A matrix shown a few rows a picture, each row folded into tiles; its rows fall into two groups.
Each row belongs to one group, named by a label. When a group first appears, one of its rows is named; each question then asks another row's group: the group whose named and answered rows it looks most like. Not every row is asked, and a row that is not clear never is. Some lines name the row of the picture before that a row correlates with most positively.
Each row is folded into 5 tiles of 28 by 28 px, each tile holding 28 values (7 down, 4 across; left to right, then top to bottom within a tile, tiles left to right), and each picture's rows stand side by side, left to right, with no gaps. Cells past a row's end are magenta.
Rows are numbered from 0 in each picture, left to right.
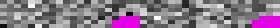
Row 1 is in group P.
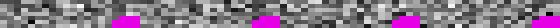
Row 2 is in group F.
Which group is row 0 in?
P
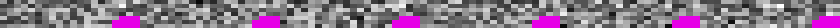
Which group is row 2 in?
F
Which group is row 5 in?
P
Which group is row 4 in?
P
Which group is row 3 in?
F
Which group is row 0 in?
F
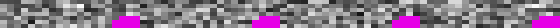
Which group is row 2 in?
F
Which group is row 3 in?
F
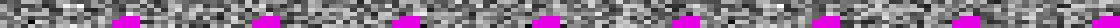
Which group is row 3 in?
P
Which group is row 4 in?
P
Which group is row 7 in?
F
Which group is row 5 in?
P
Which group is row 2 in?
F
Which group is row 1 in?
F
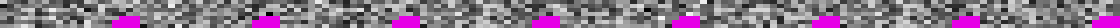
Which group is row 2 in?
F
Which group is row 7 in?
F
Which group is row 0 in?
F
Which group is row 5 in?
F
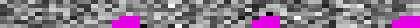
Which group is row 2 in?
P
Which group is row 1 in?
P
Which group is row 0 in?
F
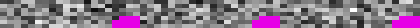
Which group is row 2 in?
F
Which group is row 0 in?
P
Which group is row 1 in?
F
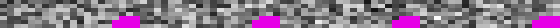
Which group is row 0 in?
F
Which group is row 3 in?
P
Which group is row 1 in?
F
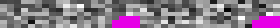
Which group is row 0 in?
P
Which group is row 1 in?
P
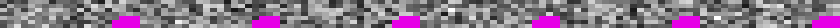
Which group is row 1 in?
P
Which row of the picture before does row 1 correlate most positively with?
0
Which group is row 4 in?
F
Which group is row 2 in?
F
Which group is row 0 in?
F
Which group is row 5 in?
P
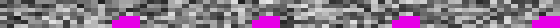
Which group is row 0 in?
F
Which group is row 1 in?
F
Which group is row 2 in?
F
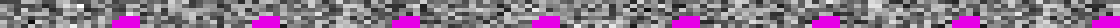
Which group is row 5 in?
F
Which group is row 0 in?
P
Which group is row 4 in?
P
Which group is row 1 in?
F
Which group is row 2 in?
P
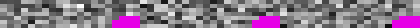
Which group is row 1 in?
F
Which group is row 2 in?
P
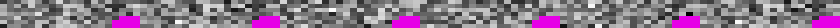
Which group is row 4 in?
P
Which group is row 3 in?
F
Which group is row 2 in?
F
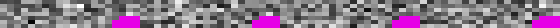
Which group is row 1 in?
F
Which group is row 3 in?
F
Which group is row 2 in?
P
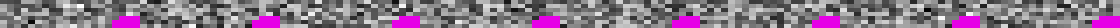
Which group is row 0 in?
P
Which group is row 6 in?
P
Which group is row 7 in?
F
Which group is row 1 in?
F
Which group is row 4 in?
P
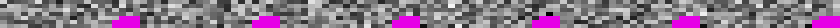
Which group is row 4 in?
F
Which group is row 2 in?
F
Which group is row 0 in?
F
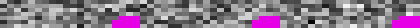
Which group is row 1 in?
F
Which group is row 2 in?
P
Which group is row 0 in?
F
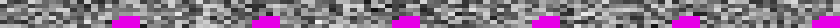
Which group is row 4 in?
F
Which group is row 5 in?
F
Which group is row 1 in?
P
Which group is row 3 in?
F
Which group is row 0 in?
F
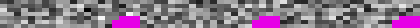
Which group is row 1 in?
F
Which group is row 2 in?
F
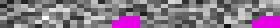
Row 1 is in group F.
